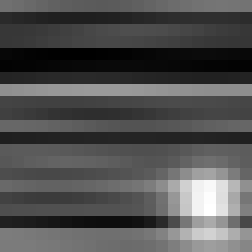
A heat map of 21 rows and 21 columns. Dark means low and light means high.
One bump rises in the bottom right. The ninth with the highest average is the bottom right. Streaks run across, left to right. The bottom right is the roughest part. On average the colour sits 30% of the way up the scale.
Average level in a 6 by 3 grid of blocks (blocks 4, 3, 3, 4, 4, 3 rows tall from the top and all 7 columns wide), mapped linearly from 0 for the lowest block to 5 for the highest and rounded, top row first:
122 / 000 / 222 / 222 / 225 / 224
